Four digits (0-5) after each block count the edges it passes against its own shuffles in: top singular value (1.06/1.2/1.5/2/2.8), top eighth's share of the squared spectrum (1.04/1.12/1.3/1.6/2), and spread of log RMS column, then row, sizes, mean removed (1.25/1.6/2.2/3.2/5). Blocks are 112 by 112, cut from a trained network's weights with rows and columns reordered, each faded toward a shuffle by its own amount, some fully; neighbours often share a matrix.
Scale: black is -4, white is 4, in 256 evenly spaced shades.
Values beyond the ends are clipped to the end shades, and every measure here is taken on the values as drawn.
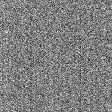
3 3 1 1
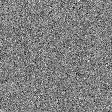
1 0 0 0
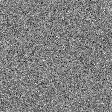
0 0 0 0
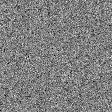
0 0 0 0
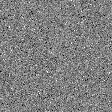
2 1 0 0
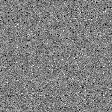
3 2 0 1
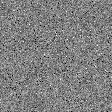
2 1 0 0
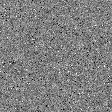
0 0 0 0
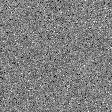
1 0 0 0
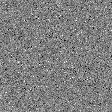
0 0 0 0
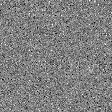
2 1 0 1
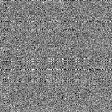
4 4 1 3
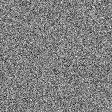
0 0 0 0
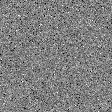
1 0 0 0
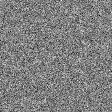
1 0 0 0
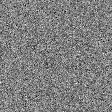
1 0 0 0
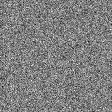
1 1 0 0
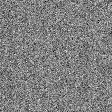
1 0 0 0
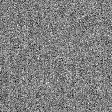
2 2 0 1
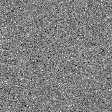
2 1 0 1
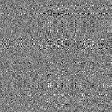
4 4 3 3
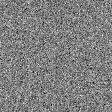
0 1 0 0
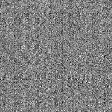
3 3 1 2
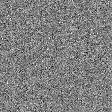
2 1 0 0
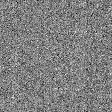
2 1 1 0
